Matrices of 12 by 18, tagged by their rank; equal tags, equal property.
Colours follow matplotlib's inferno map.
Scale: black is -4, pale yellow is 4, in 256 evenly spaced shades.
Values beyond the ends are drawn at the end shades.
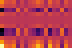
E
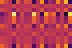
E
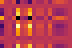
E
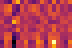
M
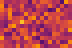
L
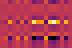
E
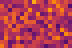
L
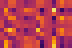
M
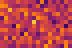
L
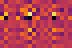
M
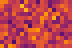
L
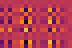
E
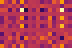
M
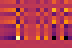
E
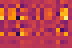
M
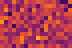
L
